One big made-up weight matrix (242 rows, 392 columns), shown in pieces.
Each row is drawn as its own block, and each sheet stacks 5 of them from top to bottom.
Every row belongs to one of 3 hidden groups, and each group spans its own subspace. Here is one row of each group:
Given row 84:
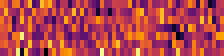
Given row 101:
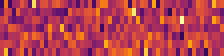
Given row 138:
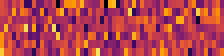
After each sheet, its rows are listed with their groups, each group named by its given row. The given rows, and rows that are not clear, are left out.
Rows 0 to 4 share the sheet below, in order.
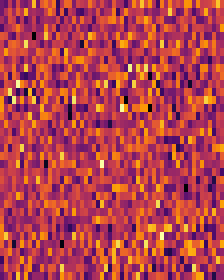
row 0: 138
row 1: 138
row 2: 84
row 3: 138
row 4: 84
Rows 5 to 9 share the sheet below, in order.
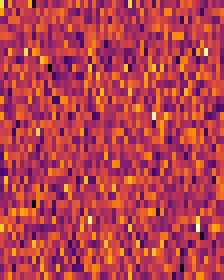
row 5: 101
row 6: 84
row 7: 84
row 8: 138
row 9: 101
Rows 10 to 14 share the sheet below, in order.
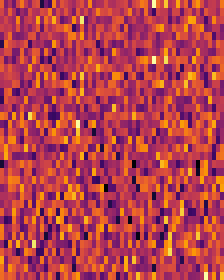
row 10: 84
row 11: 84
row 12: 138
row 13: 101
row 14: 138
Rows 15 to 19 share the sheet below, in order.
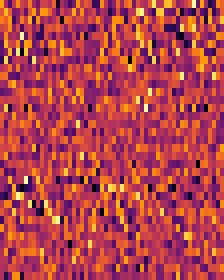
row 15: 84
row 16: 101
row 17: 138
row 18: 138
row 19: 101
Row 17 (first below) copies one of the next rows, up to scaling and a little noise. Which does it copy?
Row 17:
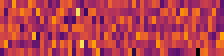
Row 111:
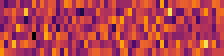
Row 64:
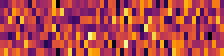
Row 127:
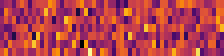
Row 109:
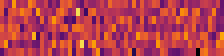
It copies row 109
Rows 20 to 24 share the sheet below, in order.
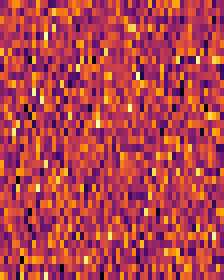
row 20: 101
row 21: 101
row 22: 84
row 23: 84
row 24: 84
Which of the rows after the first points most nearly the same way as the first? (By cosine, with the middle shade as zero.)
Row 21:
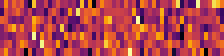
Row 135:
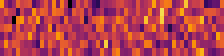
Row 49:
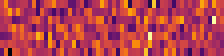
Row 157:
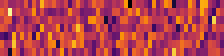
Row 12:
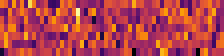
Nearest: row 49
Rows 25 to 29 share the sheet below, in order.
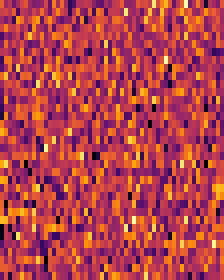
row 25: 84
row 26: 138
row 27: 101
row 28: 138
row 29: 101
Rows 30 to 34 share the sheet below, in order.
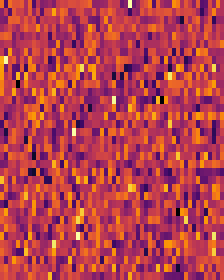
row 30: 101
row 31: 138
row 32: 138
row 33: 138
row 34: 138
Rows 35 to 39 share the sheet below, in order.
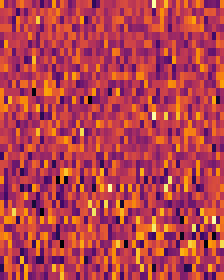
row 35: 84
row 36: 138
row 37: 84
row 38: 138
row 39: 84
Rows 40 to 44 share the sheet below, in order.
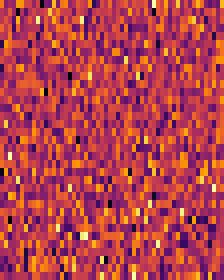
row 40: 84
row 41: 101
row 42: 138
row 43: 101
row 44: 138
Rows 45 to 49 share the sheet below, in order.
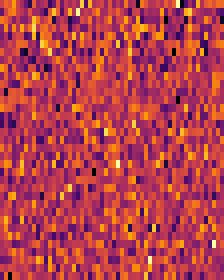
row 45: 101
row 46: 138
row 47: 101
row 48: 101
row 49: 101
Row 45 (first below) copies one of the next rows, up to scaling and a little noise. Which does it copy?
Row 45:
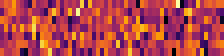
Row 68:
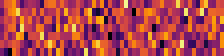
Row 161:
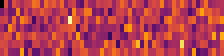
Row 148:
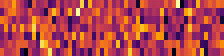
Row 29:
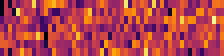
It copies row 148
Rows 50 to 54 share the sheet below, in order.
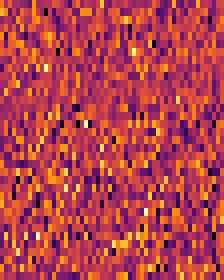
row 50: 138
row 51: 138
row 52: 138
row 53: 84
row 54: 138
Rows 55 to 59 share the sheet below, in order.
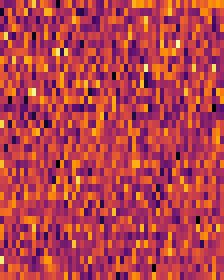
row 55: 138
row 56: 138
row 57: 138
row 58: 138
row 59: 138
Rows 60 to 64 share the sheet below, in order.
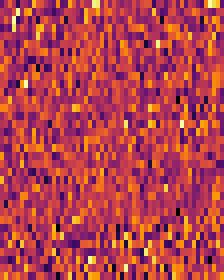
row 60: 84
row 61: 138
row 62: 84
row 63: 138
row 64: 138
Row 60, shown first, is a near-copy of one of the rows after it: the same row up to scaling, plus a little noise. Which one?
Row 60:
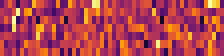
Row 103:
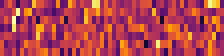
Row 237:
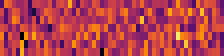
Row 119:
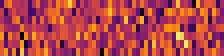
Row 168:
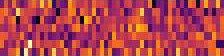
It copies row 103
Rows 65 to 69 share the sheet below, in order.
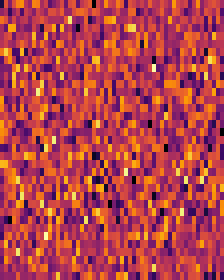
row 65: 101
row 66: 84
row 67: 101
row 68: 101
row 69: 138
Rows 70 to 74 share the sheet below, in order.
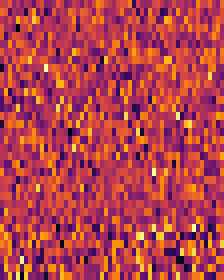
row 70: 138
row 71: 138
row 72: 101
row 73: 84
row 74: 84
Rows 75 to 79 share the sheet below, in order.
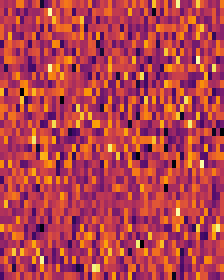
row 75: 84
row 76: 84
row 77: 101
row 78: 138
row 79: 101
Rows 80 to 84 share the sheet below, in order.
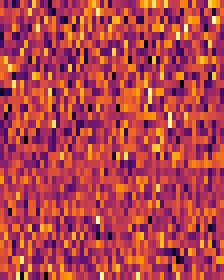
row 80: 84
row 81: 101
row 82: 138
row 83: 138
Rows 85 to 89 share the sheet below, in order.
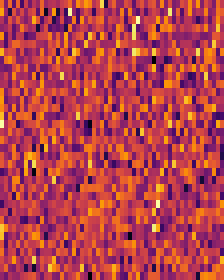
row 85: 138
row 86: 84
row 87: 101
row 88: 138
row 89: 138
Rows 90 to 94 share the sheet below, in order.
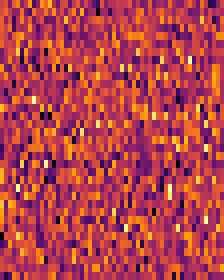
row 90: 84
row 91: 138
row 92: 84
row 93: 138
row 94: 101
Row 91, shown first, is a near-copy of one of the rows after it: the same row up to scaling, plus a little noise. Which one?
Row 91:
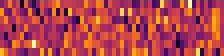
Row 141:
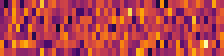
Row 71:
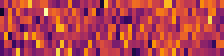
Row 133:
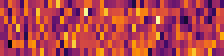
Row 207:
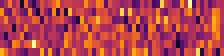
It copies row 207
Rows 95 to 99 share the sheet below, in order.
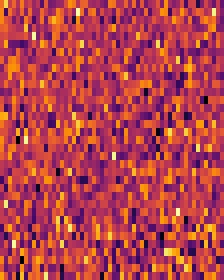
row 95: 138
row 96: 101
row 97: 138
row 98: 138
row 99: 84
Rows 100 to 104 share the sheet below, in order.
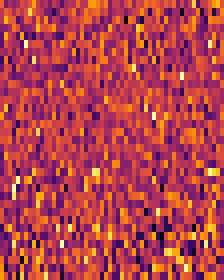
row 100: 84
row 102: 84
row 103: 84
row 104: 84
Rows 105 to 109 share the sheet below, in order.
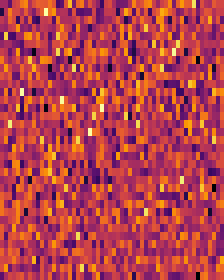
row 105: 138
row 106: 84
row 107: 101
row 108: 84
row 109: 138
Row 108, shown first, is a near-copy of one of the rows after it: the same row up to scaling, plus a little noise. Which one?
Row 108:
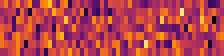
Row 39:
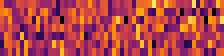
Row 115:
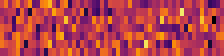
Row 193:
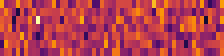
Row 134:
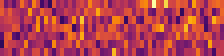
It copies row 115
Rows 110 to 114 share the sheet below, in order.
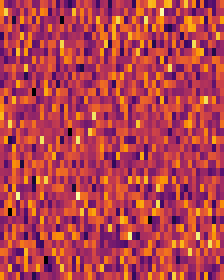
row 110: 84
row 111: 138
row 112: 101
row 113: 138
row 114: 138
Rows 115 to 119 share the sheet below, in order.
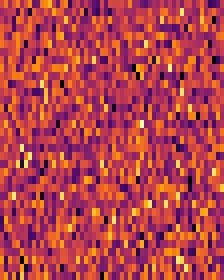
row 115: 84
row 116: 101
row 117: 84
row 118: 101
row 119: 84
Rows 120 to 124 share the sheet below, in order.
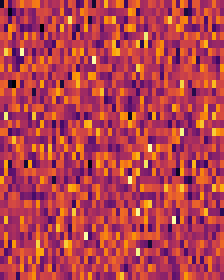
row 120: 101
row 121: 101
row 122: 101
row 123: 101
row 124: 138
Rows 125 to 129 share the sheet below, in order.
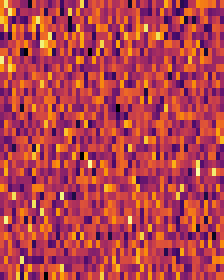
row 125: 101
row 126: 101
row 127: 138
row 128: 101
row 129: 84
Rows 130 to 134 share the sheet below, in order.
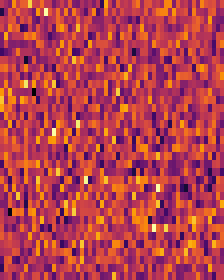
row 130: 138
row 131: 138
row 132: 138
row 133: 138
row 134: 84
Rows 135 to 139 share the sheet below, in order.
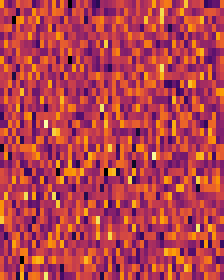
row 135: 84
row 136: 84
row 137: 138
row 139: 84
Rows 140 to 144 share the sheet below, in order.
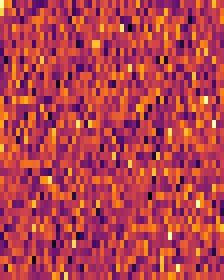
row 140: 101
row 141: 138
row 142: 138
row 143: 84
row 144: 138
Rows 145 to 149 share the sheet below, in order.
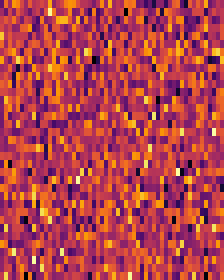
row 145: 84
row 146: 84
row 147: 101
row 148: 101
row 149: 101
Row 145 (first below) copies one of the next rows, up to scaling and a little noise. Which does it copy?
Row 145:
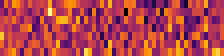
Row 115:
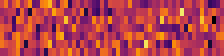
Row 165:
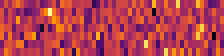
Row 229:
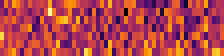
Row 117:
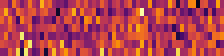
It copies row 229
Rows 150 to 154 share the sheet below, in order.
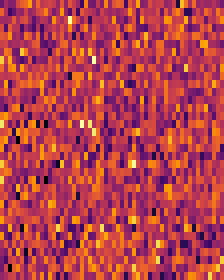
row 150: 101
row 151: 101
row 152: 138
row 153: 138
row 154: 138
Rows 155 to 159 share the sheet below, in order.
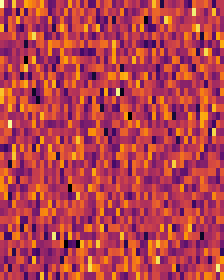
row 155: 138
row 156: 138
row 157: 101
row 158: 101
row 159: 138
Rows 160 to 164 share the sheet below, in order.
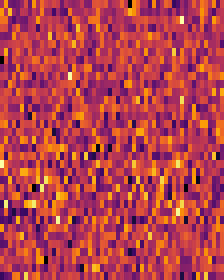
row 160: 101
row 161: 101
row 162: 138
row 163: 138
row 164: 101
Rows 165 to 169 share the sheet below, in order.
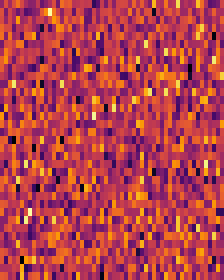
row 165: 84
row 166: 101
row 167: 101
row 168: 84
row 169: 84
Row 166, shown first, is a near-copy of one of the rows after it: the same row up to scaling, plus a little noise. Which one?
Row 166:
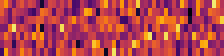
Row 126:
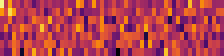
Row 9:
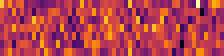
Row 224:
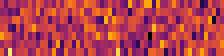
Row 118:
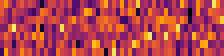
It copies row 118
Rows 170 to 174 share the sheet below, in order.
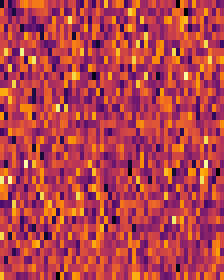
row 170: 101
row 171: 138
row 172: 101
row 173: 101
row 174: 138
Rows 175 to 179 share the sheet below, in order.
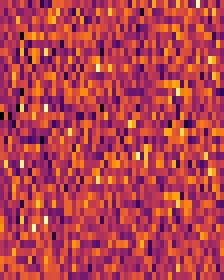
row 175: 84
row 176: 84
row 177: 101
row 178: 84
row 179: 138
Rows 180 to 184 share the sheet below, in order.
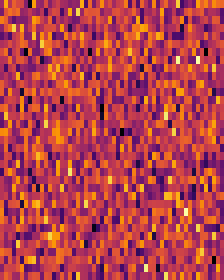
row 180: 101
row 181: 84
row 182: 138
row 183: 84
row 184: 84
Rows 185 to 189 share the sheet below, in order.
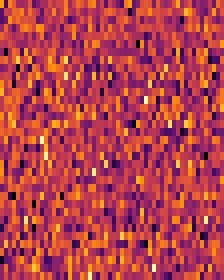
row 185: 101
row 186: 84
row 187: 101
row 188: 101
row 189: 138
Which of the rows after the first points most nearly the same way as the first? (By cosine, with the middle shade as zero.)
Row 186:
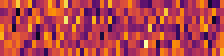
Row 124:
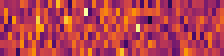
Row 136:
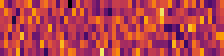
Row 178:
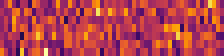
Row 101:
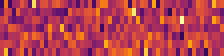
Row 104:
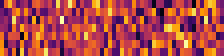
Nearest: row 136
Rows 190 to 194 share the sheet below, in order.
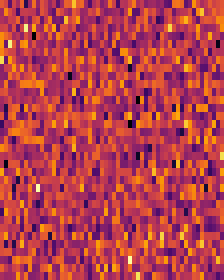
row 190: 138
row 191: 101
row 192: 101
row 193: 84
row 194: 84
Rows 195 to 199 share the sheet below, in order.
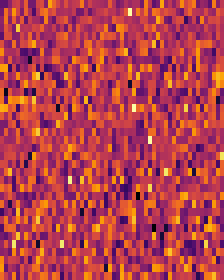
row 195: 138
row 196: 138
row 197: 84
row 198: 138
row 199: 84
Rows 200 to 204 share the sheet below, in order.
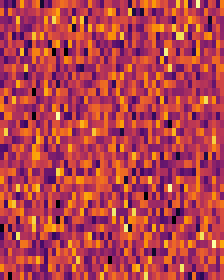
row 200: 84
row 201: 138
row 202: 138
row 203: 138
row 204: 101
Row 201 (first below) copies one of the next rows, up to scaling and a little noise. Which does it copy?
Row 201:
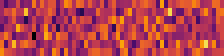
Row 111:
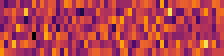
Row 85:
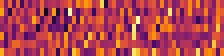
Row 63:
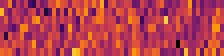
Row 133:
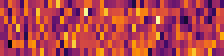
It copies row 111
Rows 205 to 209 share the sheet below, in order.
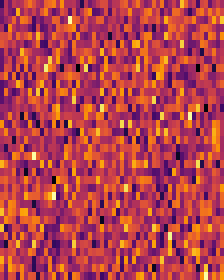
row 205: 101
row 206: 138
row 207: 138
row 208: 138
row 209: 138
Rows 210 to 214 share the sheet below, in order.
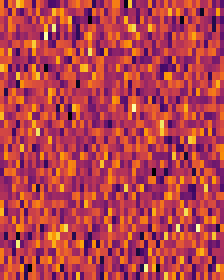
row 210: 101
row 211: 138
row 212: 84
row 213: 84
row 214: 84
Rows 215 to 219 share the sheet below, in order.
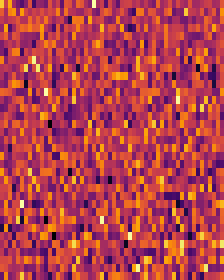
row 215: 101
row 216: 138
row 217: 84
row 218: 84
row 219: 101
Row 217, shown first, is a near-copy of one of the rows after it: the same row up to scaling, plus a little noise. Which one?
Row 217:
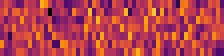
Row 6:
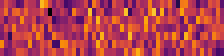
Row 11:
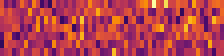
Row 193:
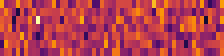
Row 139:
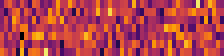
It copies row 6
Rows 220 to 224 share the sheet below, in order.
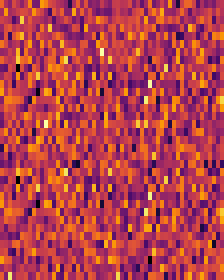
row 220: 84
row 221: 84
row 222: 138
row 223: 84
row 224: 101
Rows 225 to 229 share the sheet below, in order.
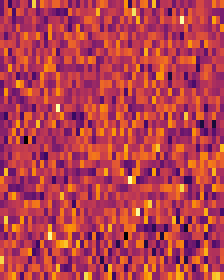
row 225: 101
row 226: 138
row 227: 138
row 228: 101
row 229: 84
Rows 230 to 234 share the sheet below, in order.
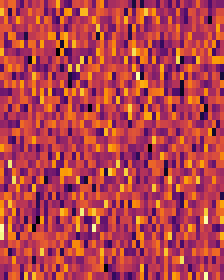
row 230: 138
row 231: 101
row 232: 101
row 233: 138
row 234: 101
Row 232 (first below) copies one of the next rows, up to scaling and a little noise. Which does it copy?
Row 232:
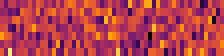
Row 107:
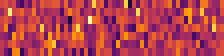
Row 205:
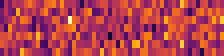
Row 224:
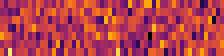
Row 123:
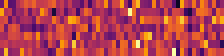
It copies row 224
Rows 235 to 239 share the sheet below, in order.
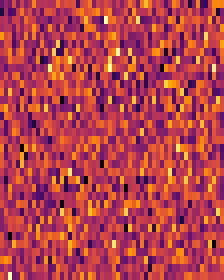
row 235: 101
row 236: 84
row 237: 84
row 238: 138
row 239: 101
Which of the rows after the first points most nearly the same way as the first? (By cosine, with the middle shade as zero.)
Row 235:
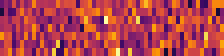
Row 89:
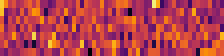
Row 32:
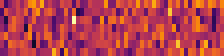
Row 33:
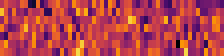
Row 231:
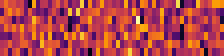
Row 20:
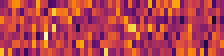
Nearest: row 231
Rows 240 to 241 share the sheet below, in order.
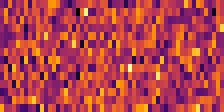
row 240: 138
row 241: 138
